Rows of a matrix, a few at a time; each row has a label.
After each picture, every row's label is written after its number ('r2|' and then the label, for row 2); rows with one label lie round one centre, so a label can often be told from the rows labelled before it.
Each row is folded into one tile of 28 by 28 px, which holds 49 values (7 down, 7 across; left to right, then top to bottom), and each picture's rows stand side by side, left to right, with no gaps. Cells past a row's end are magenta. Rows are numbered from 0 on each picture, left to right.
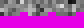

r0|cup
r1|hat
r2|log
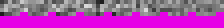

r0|cup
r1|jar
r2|cup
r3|log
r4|cup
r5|hat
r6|jar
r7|jar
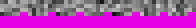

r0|cup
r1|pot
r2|cup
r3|log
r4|cup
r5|pot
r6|hat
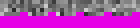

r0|hat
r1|pot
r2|pot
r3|cup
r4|cup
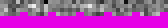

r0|hat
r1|log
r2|jar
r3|log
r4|pot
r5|pot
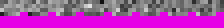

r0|cup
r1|cup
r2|hat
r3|log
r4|hat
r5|hat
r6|pot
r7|pot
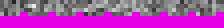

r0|pot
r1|log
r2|hat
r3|cup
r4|cup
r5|hat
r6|hat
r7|pot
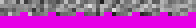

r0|jar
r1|pot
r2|cup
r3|log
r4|cup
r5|cup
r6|cup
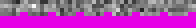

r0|log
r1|log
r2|pot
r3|hat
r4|hat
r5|jar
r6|jar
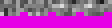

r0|pot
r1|jar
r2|log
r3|log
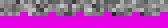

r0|jar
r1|hat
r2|log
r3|hat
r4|cup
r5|cup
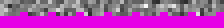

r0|hat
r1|cup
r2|cup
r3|pot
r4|hat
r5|log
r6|log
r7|pot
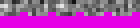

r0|log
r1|pot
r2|log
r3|pot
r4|pot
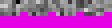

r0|log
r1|jar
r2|pot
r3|cup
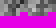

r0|hat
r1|hat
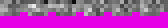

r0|hat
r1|log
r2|log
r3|hat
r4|hat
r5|hat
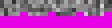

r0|pot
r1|jar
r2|cup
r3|pot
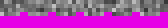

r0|pot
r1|jar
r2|jar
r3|pot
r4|cup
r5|pot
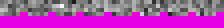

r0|hat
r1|jar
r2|log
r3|cup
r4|cup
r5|pot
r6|cup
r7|pot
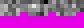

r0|hat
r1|log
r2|pot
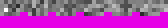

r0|hat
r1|pot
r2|hat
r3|cup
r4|hat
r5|cup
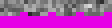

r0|jar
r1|cup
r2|hat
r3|log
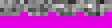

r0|jar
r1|jar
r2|log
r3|log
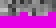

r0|hat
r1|pot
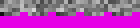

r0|cup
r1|hat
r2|cup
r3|jar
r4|cup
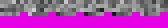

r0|jar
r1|hat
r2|cup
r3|cup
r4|cup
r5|pot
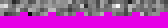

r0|log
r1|cup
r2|jar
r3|pot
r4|log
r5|pot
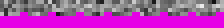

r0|pot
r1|jar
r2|cup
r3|log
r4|cup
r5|pot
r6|cup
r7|log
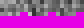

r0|jar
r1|pot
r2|pot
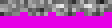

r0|cup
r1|jar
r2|log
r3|log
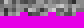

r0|pot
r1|cup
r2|log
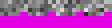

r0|jar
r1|jar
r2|hat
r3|cup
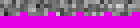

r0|pot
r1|hat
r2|pot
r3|jar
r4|log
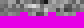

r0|jar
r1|log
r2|jar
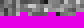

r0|pot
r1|log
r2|cup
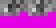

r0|hat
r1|hat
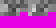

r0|hat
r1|hat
